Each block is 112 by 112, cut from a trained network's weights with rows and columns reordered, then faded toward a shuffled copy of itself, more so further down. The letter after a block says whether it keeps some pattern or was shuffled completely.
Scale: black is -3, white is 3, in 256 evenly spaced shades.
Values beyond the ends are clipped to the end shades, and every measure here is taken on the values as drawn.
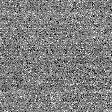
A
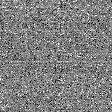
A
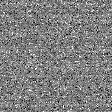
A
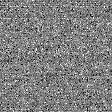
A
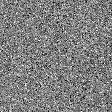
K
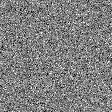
K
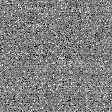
A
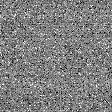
A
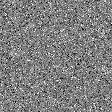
K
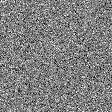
K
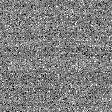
A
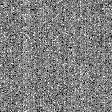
A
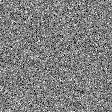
K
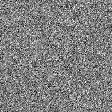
A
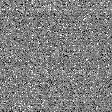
A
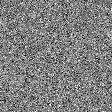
K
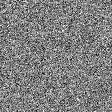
K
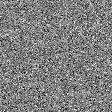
K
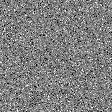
K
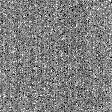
A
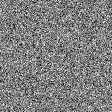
A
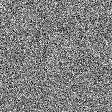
K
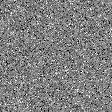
K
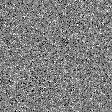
K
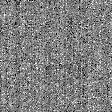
A
